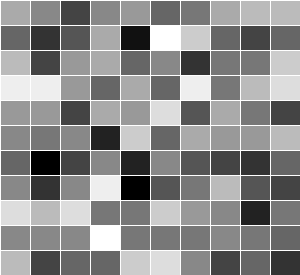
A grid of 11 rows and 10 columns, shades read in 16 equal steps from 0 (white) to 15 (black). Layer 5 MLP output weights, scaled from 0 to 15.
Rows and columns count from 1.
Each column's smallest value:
1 1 2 0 3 0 1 4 4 2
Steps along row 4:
same up up down up down up down down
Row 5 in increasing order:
2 5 5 6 6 6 8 10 11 11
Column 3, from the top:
11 10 6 6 11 7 11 7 2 7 9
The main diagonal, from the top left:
5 12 6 9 6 9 10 4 13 9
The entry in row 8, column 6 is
10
